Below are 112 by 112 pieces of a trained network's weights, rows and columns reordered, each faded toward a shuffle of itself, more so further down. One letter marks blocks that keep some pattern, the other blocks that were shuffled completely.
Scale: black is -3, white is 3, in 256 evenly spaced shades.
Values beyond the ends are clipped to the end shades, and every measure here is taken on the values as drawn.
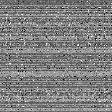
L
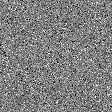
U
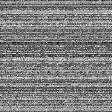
L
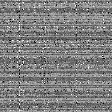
L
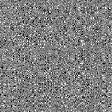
L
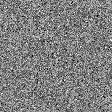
U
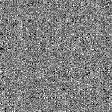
L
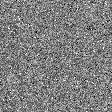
U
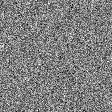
U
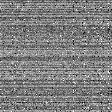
L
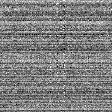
L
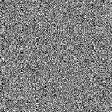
L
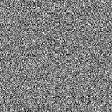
L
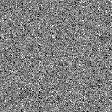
L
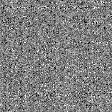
L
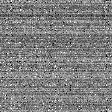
L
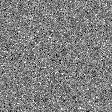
U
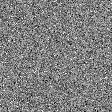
U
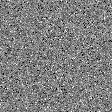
U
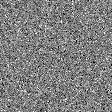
U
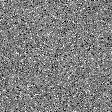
U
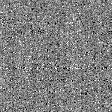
L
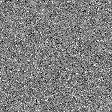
U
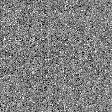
L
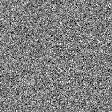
L
